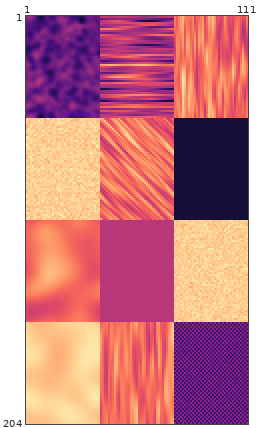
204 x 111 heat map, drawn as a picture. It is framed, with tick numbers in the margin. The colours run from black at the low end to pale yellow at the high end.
The table splits into 4 rows of 3 panels. Panel 1,1: low, blotchy. Panel 1,2: middling, streaked across, strong in contrast. Panel 1,3: high, streaked downward. Panel 2,1: very high, fine-grained, faint in contrast. Panel 2,2: high, slanting down to the right. Panel 2,3: very low, flat. Panel 3,1: high, smooth. Panel 3,2: middling, flat. Panel 3,3: very high, fine-grained, faint in contrast. Panel 4,1: very high, smooth, faint in contrast. Panel 4,2: high, streaked downward. Panel 4,3: low, checkered.
